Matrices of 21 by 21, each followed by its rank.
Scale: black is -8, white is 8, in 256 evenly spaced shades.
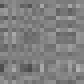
two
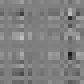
two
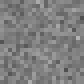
full rank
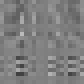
two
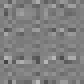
two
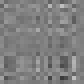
two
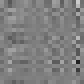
two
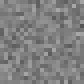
full rank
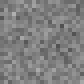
full rank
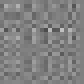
two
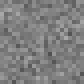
full rank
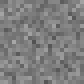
full rank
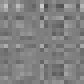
two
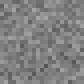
full rank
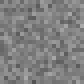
full rank
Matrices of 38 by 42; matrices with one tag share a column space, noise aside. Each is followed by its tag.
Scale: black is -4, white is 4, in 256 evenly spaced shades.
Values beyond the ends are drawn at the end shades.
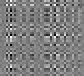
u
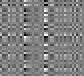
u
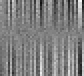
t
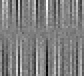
t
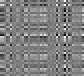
u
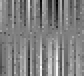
t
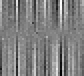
t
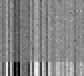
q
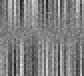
t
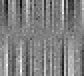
t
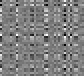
u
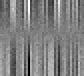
t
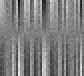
t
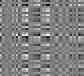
u
